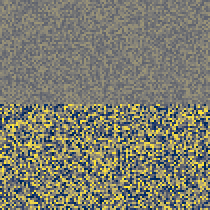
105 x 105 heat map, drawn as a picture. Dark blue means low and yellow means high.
A horizontal seam about 50% of the way down splits the table, and the top part is calmer. The texture is fine-grained noise. The histogram is bell-shaped. Neither half mirrors the other. Overall the values sit about 50% of the way up the scale. No regular stripes run through it.
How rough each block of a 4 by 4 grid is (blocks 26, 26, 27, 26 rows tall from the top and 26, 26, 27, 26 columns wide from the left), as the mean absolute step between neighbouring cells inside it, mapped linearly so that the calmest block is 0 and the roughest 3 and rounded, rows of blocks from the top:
0 0 0 0 | 0 0 0 0 | 3 3 3 3 | 3 3 3 3
